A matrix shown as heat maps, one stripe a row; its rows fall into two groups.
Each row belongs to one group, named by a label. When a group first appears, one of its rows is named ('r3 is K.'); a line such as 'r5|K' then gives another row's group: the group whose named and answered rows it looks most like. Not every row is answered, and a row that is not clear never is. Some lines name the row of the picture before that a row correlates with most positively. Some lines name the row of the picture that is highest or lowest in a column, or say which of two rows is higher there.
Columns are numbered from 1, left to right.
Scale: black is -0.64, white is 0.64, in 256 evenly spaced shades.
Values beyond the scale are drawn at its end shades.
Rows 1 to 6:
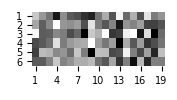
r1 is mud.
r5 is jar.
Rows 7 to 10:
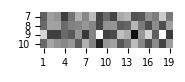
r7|mud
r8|jar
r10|jar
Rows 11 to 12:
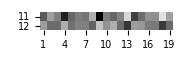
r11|mud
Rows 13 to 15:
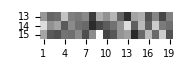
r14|mud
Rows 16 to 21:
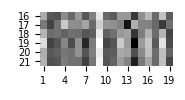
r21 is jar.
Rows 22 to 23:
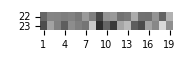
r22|jar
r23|mud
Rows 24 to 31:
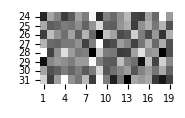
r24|mud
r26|jar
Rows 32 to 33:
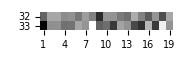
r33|mud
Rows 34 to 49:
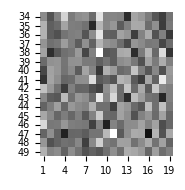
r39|mud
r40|jar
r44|mud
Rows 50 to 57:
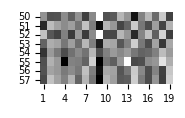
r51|jar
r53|jar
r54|mud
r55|mud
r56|jar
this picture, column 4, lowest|55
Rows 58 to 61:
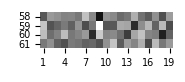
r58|jar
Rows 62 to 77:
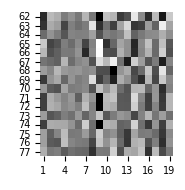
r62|jar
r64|mud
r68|mud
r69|mud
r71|jar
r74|jar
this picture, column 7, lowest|66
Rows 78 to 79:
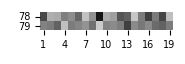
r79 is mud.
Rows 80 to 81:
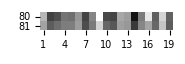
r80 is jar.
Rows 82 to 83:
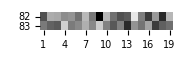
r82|jar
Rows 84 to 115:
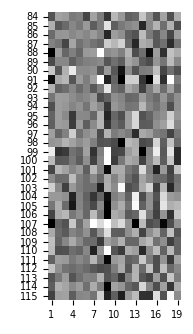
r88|mud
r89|mud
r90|mud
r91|mud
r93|jar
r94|jar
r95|mud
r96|mud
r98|mud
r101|jar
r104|mud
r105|mud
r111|jar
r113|mud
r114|jar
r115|mud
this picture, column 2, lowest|99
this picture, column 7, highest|107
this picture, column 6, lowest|84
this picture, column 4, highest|90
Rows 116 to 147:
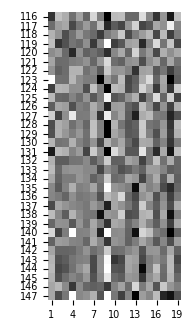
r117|mud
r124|jar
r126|jar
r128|jar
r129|jar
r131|jar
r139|jar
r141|jar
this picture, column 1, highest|123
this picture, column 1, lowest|131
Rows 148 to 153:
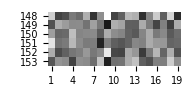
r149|jar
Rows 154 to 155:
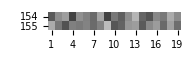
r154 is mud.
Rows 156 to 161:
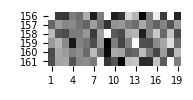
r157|jar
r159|mud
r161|mud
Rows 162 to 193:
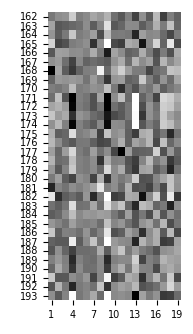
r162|mud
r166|jar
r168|mud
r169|jar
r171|mud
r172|mud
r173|mud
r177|mud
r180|mud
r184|mud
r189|mud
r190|mud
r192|mud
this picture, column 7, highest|187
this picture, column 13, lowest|193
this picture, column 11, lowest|177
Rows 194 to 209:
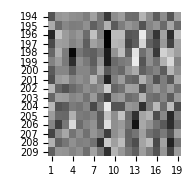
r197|jar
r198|mud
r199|mud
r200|mud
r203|jar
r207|jar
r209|jar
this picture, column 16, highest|204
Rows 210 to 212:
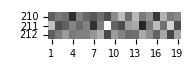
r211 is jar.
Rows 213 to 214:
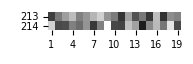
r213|mud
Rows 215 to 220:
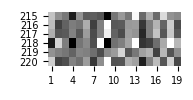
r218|mud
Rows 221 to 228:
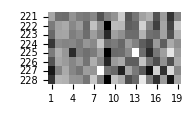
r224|mud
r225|mud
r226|jar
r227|mud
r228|jar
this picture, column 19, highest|222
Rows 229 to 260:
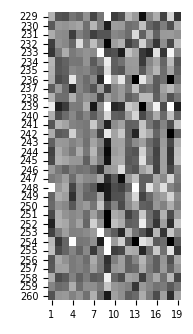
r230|jar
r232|jar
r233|mud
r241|jar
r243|jar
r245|jar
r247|mud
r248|mud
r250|mud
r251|jar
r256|jar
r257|jar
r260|jar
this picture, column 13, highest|248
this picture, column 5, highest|232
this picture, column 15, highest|248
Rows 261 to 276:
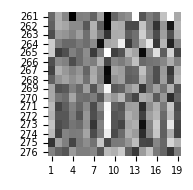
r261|mud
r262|jar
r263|jar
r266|mud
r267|jar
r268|jar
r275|mud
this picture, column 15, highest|264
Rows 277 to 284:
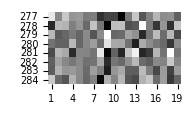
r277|mud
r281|mud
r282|mud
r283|jar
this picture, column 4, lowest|281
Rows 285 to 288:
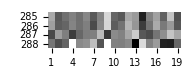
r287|mud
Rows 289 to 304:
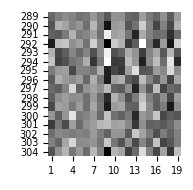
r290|jar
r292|jar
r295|mud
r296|jar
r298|jar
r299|jar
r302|jar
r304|jar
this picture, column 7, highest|292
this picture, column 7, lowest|294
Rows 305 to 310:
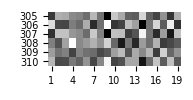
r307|jar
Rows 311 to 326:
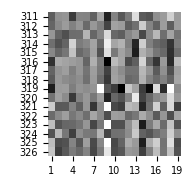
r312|jar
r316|jar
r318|jar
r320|mud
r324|mud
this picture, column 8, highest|319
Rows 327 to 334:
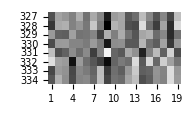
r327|jar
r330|jar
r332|mud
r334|mud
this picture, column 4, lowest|332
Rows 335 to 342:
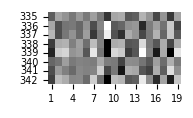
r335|jar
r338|jar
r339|jar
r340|mud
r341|mud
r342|jar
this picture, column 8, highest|341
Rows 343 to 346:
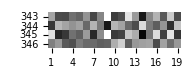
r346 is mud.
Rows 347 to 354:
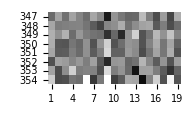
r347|jar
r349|mud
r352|jar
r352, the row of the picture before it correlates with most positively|344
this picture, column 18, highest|354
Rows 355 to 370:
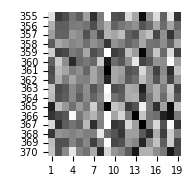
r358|jar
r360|mud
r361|jar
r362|jar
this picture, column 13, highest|360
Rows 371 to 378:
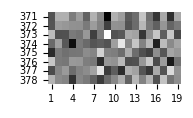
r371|jar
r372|jar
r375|mud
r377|mud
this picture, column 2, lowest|373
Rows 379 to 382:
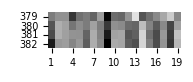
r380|jar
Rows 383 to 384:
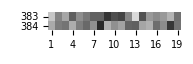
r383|mud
